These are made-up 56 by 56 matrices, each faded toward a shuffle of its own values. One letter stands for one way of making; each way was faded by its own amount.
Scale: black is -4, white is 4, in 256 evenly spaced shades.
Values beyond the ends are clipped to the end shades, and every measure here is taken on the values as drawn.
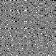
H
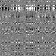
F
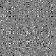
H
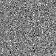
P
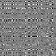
F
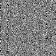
P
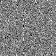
P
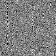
P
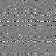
F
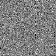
P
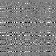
F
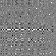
F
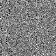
P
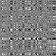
F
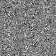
P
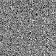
P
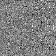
P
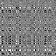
F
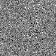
P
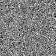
P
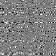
H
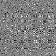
H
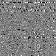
H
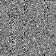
P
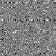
H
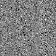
P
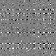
F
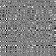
F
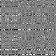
F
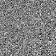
P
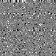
H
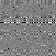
F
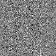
P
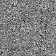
P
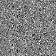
P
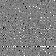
H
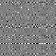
F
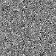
P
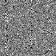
P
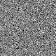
P
